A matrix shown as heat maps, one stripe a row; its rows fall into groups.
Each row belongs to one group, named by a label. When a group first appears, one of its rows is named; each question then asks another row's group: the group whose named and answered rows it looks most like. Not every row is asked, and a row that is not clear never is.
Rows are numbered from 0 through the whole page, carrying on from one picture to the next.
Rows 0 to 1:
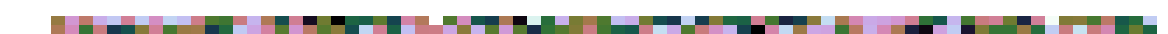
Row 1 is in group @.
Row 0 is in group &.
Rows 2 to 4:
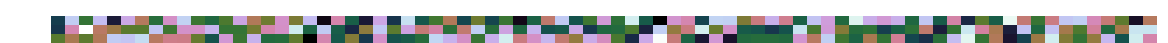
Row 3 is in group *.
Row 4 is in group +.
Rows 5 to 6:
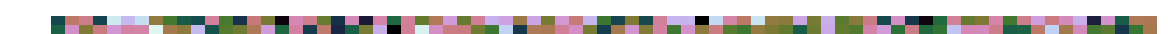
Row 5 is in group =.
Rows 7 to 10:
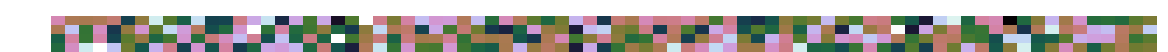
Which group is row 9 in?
@
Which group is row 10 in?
*
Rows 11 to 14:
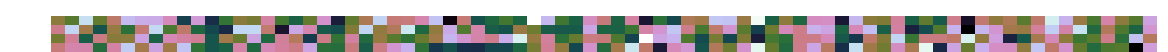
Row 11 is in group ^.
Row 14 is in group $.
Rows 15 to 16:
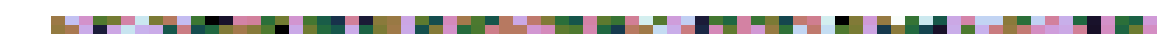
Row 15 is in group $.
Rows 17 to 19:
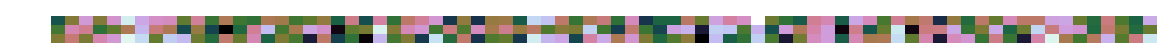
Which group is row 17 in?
^
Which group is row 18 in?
=
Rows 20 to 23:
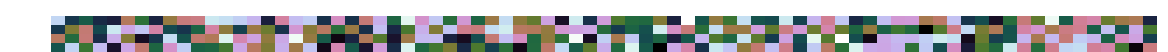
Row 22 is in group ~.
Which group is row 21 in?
=
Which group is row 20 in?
~
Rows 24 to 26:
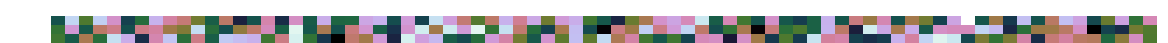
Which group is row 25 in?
&
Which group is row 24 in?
*
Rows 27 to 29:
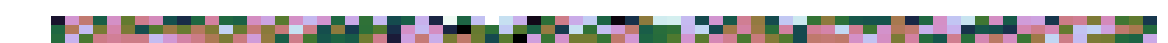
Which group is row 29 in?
&
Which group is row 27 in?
=
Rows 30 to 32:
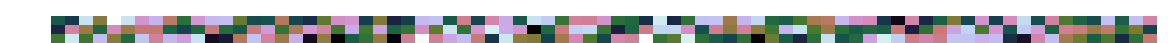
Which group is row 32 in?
&
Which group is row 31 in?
=
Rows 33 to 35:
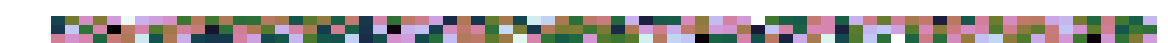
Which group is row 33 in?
^
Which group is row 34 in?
@
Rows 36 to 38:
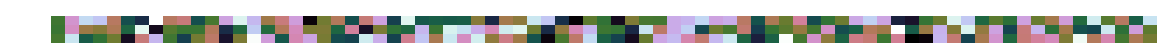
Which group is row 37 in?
=
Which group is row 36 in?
*
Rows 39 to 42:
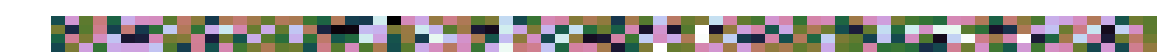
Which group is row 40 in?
~
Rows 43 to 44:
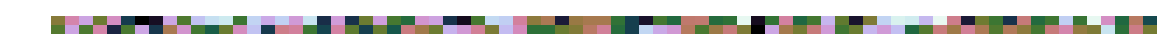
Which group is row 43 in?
~
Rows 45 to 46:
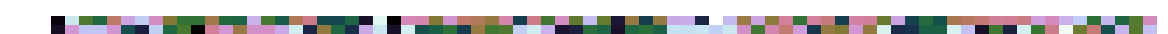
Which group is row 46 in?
*
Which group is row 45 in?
=
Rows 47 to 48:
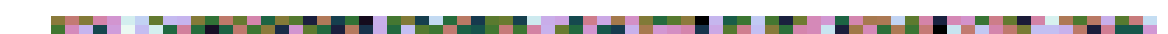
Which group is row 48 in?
$
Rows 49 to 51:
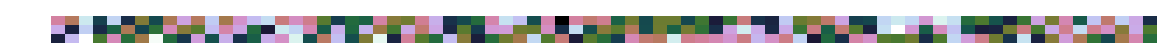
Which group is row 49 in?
~
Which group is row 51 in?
*
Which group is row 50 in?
~
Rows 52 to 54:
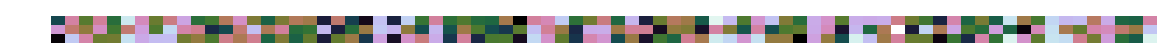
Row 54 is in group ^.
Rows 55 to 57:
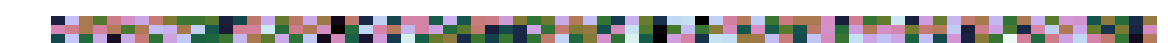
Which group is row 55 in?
=
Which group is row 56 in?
&
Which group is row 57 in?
@
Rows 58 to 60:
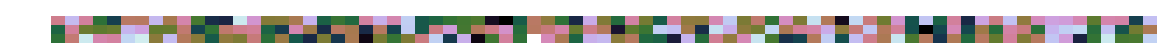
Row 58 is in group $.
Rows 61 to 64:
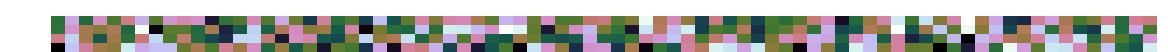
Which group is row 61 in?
+
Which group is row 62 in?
=
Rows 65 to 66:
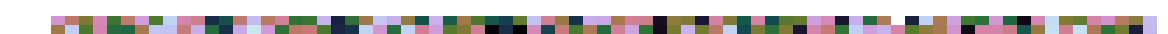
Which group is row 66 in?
&
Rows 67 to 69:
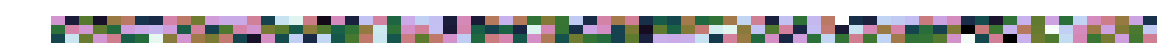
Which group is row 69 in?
*
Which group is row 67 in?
~
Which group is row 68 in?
^
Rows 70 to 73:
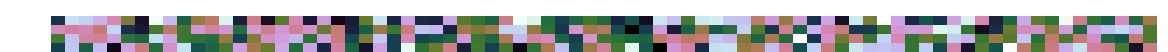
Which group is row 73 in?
@
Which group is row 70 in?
*
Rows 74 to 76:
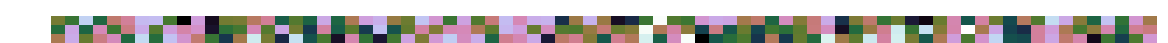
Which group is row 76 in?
&
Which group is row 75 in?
+
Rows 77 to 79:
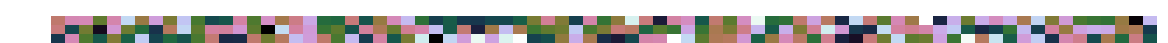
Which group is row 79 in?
=
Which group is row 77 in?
$
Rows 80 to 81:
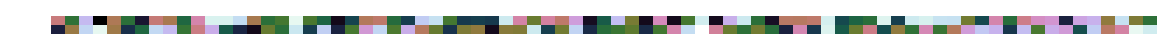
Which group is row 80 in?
~
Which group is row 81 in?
*
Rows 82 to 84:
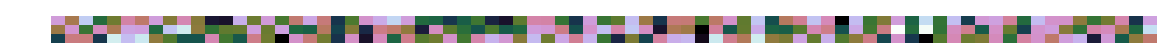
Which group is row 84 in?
=
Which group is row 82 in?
$
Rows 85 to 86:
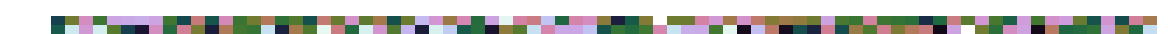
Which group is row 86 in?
*
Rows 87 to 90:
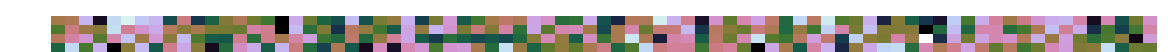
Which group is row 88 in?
&
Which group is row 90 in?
@
